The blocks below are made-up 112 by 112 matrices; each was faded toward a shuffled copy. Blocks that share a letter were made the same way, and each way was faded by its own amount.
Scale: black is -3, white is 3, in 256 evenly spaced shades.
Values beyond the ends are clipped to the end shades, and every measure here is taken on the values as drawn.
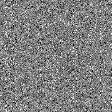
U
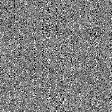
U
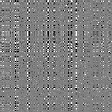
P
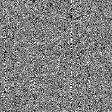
U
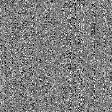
U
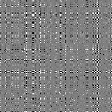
P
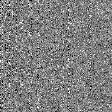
U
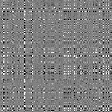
P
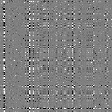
P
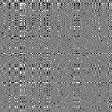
P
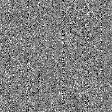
U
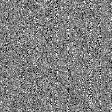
U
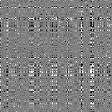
P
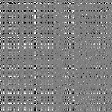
P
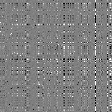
P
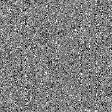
U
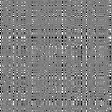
P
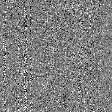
U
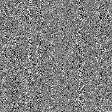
U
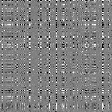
P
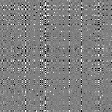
P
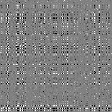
P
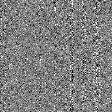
U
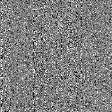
U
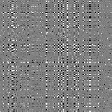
P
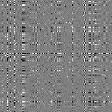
P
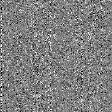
U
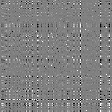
P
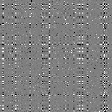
P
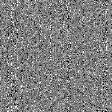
U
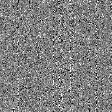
U
